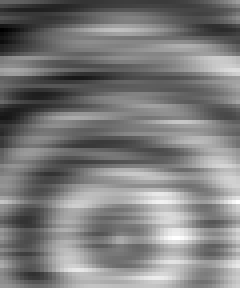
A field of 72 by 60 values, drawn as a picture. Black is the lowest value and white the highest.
The values follow a bell shape. The ninth with the highest average is the bottom right. Rings spread out from the bottom middle. The ninth with the lowest average is the top left. Values rise toward the bottom right.
